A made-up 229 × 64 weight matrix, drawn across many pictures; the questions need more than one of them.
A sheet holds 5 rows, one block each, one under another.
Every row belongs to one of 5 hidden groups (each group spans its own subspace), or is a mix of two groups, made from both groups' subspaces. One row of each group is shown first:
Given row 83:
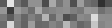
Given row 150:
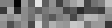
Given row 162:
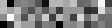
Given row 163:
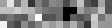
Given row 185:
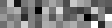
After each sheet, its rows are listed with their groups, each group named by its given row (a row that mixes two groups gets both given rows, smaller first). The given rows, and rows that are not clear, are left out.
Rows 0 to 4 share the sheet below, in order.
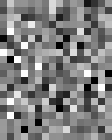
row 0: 83
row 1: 162
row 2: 185
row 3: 162
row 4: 185
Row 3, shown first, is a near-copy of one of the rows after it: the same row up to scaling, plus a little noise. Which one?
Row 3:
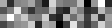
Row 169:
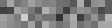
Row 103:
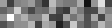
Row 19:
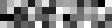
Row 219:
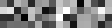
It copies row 103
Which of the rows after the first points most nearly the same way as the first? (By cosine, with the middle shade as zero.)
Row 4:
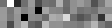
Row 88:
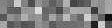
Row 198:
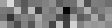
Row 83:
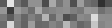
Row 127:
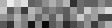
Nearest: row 198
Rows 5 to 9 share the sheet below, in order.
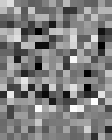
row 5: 163
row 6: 150
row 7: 83 and 185
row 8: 150 and 162
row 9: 83 and 185
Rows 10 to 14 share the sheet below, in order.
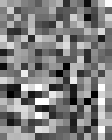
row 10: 83
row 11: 162
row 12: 162
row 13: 150
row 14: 150
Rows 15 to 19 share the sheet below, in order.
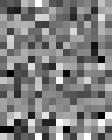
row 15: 150
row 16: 83
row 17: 162
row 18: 150
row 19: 162
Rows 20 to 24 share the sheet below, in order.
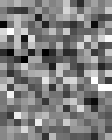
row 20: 163
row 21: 163
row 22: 83 and 163
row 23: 83
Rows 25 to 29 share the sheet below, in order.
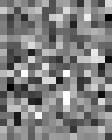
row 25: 162 and 185
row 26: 83 and 163
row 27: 83 and 162
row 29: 150
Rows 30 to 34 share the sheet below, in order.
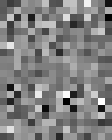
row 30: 83
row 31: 162
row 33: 162 and 185
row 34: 162
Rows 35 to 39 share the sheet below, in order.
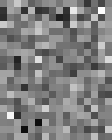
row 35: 162
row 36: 150
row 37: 150
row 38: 150 and 163
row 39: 185
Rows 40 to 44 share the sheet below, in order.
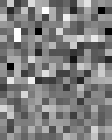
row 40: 162
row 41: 150
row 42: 83 and 150
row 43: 163
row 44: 83
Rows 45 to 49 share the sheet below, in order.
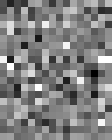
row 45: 163
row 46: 185
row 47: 83
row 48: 150
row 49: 162
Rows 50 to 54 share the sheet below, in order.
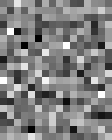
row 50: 150 and 163
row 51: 185
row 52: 163
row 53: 162
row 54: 83
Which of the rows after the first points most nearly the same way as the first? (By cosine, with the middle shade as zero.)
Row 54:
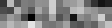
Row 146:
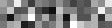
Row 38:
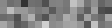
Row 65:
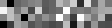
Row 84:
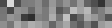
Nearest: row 84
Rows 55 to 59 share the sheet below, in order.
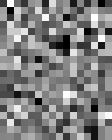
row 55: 83
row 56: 162 and 163
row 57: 150
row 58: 163
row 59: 83
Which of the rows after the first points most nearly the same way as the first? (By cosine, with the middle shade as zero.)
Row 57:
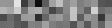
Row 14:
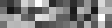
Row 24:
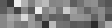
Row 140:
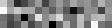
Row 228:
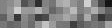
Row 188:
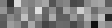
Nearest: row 228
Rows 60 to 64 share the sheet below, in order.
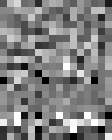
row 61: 150
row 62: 163
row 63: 185
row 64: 150
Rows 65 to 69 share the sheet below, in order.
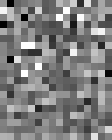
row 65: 162
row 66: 83 and 162
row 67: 185
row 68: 150
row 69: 163 and 185
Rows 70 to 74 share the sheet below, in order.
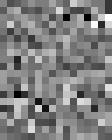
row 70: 185
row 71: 163
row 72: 150
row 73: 150 and 163
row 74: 83 and 162
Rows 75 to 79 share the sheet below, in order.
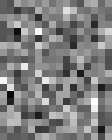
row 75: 163
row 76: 150
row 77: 163
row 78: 83
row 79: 150
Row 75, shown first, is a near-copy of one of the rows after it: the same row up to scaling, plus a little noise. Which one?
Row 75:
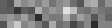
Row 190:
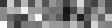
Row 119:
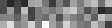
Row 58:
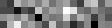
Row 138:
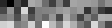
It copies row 58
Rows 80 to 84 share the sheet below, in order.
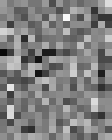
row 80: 83 and 185
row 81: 163
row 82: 150
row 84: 83 and 185
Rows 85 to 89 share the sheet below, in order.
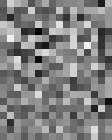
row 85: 162
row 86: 150
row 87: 150
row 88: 185
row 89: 83
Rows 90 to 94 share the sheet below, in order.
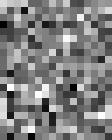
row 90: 163
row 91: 83 and 163
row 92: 162
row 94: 83
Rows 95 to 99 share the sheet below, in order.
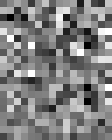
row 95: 162
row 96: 83
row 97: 83
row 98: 83
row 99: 162 and 163
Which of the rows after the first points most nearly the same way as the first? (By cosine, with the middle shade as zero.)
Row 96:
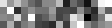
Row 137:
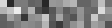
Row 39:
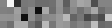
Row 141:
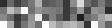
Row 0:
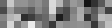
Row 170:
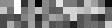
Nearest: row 0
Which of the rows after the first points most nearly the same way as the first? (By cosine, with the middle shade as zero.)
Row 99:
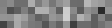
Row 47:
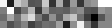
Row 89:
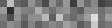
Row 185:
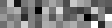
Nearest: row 89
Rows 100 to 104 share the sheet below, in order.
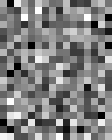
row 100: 185
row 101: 83
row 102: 150 and 162
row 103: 162
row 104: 162
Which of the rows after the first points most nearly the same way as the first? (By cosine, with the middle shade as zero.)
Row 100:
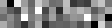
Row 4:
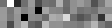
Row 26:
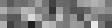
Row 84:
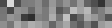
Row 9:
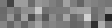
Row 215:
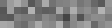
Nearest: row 9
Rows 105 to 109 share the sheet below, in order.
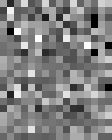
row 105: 83
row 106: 185
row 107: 83
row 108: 83 and 150
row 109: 83
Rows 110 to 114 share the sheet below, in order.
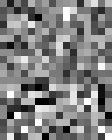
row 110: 163
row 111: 162
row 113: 150
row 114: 185
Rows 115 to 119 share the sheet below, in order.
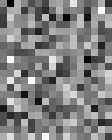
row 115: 162 and 185
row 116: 150
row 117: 83
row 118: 162 and 163
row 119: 163
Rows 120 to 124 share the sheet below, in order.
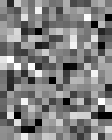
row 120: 185
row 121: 150
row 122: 163
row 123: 185
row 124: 83 and 185
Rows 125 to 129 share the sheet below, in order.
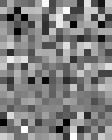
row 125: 162
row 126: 150 and 162
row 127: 163
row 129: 162
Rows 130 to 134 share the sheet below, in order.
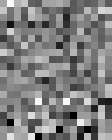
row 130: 163
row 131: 162
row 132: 150
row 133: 185
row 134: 150 and 162
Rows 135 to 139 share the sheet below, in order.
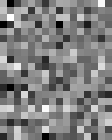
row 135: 162
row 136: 150 and 162
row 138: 163
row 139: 150 and 163
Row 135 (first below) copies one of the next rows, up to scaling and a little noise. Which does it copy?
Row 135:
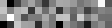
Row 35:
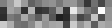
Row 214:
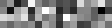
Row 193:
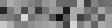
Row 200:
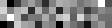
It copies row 200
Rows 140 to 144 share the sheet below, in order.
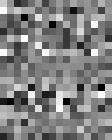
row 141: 163
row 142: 163
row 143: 162
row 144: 163
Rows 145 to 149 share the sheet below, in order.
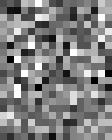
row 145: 150
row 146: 83 and 162
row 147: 185
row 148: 150
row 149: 163
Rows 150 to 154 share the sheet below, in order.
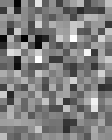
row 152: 150
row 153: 83
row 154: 163
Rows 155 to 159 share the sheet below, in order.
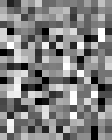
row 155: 150 and 162
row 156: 162
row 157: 163
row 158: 150
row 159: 83
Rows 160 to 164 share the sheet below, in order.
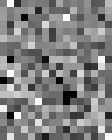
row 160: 185
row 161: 83 and 150
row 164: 150 and 185
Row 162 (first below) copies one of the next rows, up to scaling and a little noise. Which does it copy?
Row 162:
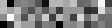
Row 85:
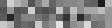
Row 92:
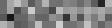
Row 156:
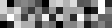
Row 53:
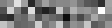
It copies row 156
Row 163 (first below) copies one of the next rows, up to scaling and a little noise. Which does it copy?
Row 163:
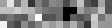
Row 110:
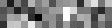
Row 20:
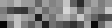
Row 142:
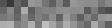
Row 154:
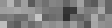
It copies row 154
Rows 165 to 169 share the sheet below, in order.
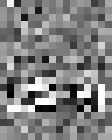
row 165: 185
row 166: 150
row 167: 150
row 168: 150
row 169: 162
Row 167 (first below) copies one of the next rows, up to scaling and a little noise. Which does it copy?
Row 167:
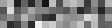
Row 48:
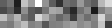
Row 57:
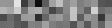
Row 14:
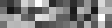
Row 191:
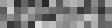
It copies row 191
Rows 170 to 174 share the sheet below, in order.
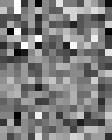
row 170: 150
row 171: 150 and 185
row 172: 163 and 185
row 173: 150
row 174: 150
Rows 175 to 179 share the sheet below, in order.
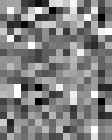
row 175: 150
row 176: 83
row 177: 150
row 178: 150
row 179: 83
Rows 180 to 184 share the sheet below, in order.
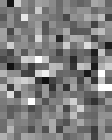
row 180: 185
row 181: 162 and 185
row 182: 150
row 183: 83
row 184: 83
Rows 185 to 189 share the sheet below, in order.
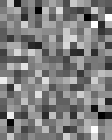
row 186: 83 and 163
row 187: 163
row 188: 150 and 185
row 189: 83
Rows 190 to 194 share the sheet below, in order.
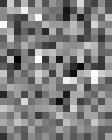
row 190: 163
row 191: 150
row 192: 83 and 150
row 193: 162
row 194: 150 and 162
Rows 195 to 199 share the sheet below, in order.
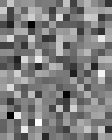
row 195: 83 and 163
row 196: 162
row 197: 150
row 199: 185
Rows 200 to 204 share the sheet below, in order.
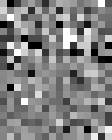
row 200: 162
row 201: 83 and 163
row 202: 83
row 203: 185
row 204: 185
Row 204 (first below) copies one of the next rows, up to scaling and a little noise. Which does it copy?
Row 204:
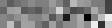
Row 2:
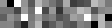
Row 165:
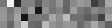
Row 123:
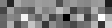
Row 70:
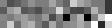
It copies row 70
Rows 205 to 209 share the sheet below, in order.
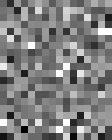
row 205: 163 and 185
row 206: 83
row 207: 162
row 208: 162
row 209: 162
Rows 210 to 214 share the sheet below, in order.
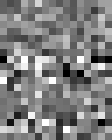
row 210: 150
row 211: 150 and 163
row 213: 185
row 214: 162
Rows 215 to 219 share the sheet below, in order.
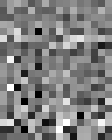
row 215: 162
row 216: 150 and 185
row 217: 185
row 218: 185
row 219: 162
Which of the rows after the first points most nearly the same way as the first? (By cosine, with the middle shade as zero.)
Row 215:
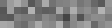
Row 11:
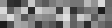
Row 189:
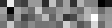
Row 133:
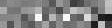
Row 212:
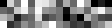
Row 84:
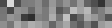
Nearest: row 212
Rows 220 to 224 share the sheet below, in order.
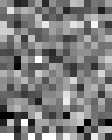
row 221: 163
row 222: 150
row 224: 163
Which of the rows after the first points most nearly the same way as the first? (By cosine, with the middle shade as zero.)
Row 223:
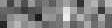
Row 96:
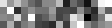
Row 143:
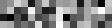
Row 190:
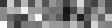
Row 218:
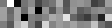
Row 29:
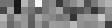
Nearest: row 143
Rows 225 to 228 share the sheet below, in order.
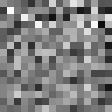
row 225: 150 and 185
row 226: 83
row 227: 83 and 150
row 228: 83 and 150
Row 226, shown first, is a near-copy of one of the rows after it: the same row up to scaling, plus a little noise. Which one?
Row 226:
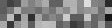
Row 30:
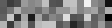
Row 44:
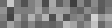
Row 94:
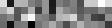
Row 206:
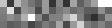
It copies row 30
